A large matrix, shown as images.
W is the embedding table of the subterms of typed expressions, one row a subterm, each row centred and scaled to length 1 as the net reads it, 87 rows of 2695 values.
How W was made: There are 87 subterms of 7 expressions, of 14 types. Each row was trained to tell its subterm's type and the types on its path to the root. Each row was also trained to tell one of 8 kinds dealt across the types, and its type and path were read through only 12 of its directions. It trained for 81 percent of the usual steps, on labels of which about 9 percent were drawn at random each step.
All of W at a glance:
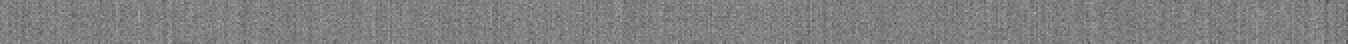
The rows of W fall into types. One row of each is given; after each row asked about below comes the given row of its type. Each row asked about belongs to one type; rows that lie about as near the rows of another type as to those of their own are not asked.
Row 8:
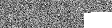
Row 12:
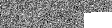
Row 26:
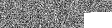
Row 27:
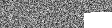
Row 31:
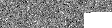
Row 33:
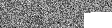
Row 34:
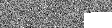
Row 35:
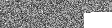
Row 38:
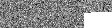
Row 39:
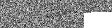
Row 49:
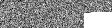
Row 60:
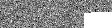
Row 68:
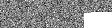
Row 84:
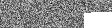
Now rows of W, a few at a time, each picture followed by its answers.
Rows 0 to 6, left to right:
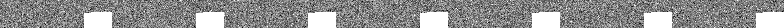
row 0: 31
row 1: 49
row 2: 60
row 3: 68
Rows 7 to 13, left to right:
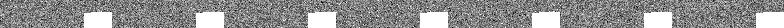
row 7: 12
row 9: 38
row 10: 34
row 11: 26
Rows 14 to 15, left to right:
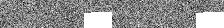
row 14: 60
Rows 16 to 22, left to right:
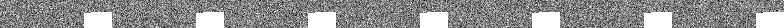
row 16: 49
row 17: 39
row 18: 26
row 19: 27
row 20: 27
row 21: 38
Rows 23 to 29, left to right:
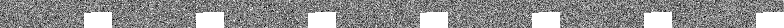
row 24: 12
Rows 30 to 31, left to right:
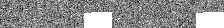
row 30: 12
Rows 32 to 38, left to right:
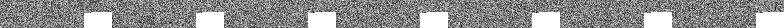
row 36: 60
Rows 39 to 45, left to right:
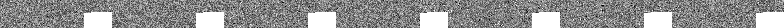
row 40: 34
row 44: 68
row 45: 68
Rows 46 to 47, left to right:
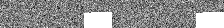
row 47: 35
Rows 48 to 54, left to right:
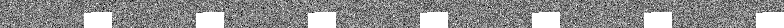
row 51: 84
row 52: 35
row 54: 49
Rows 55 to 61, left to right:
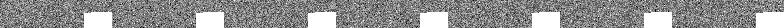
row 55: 34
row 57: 35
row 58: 8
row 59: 26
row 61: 38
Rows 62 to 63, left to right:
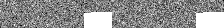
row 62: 68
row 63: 49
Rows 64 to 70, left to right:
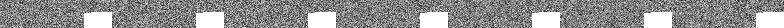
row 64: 84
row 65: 27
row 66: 31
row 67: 68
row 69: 27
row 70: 60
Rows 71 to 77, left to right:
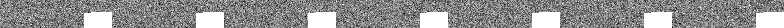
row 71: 38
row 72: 34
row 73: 35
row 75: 39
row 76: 33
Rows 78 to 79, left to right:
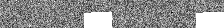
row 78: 27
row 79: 35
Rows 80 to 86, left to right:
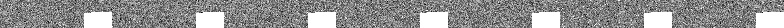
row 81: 34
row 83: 84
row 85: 31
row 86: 38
